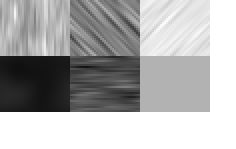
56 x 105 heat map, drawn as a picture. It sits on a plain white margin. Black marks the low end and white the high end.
The table splits into 2 rows of 3 panels. Panel 1,1: high, streaked downward. Panel 1,2: middling, slanting down to the right. Panel 1,3: very high, slanting up to the right, faint in contrast. Panel 2,1: very low, smooth, faint in contrast. Panel 2,2: low, streaked across. Panel 2,3: high, flat.
